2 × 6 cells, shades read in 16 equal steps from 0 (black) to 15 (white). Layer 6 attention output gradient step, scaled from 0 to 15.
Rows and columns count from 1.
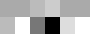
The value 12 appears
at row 1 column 4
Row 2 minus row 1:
1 5 -4 -12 3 5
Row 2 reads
11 15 7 0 13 15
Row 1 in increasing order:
10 10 10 10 11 12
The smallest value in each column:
10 10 7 0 10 10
